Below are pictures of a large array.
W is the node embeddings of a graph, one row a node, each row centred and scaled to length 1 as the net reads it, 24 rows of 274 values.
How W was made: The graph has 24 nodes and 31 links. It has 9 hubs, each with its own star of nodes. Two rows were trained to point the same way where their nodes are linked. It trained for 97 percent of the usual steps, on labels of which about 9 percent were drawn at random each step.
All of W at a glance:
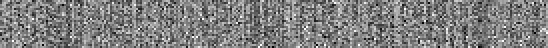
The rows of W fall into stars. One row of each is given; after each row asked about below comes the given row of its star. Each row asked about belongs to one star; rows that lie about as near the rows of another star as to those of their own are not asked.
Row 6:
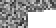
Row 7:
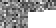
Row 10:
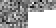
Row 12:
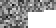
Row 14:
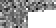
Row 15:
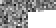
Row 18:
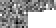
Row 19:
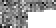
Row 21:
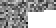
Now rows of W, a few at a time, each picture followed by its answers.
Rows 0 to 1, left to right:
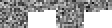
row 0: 10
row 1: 7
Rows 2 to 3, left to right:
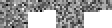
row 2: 21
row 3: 18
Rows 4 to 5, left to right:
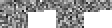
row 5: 12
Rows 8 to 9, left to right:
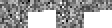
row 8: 12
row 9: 18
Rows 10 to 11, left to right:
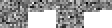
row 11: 19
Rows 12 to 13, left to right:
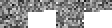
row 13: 15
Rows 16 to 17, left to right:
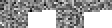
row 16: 6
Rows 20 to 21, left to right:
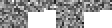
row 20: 10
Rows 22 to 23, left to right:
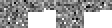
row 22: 12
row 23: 21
